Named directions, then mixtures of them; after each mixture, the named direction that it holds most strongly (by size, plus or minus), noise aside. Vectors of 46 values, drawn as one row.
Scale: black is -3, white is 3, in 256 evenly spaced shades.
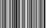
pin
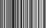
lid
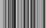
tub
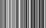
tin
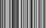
lid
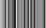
tub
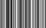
pin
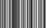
pin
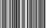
pin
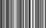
tub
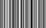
lid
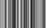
tub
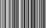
tin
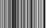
lid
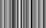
lid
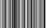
pin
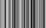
tub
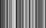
tub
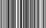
pin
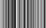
tub
